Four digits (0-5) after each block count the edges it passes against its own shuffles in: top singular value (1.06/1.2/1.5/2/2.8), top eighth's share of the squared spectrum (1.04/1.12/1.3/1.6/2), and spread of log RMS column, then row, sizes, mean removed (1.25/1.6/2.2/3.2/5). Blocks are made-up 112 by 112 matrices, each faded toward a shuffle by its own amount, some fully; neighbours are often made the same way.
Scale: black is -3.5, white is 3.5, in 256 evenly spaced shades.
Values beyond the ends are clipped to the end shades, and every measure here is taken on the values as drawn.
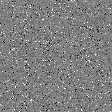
1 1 1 1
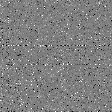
2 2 1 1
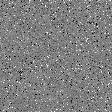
0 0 0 0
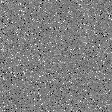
1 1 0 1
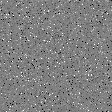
0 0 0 0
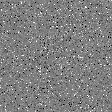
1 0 0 0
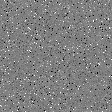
0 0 0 0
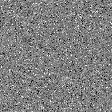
3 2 0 0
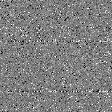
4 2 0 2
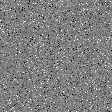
0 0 0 0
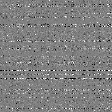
3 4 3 4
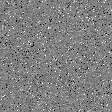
0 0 0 0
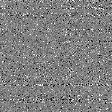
2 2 2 3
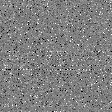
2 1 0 2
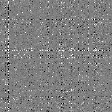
3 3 3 3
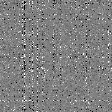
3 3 3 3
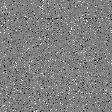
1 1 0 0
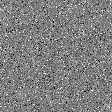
1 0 0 0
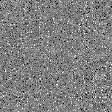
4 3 2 1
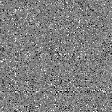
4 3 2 2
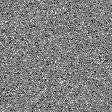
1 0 0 0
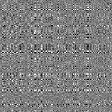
5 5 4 4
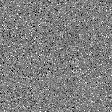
3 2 1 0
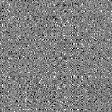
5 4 3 3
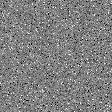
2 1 0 0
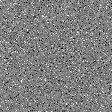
2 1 0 0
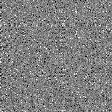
4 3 2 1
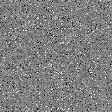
3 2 1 1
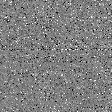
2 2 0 2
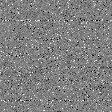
2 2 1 2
